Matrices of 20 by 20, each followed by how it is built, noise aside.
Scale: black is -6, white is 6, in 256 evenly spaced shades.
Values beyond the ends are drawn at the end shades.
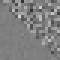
upper triangular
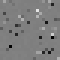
sparse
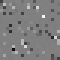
sparse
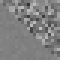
upper triangular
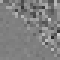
upper triangular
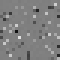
sparse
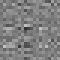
low rank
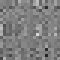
low rank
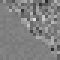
upper triangular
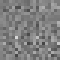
low rank
